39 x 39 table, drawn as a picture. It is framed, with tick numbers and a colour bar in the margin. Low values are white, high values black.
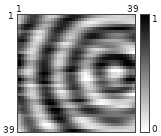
No row or column stands out. Concentric rings centre on the middle right. The ninth with the highest average is the middle right. On average the colour sits 50% of the way up the scale.
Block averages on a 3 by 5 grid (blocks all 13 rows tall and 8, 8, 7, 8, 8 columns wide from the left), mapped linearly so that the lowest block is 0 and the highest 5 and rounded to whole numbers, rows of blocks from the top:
34321 | 33435 | 24300
